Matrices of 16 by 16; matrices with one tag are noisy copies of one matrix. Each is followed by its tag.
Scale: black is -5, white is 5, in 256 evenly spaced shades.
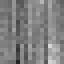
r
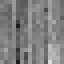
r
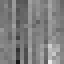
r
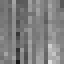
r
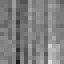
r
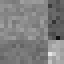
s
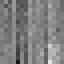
r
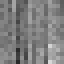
r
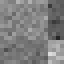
s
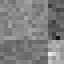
s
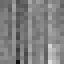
r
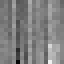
r
